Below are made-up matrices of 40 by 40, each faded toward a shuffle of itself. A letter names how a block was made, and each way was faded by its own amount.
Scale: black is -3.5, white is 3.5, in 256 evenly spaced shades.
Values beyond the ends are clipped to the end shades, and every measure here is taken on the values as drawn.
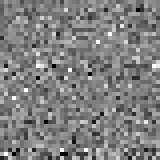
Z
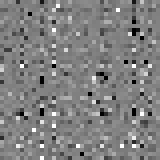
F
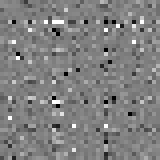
F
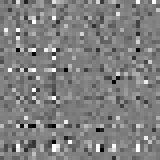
F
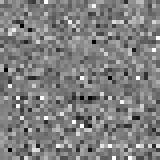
Z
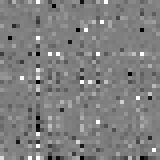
F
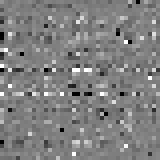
F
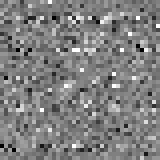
Z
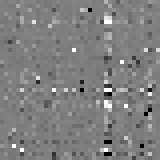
F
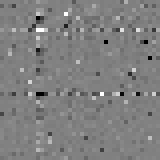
F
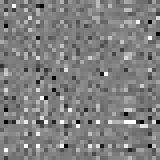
F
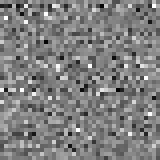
Z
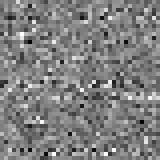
Z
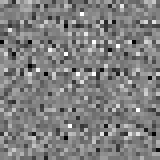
Z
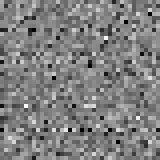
Z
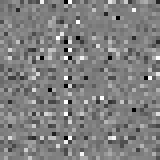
F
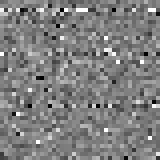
Z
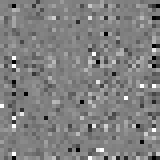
F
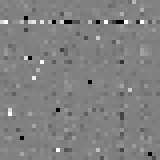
F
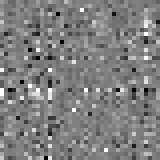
F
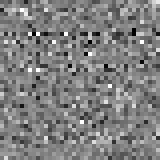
Z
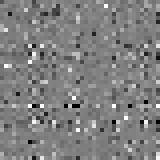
F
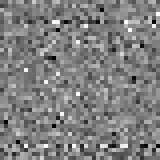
Z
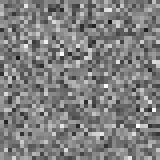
Z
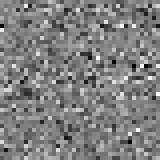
Z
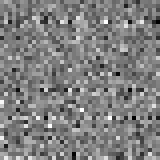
Z
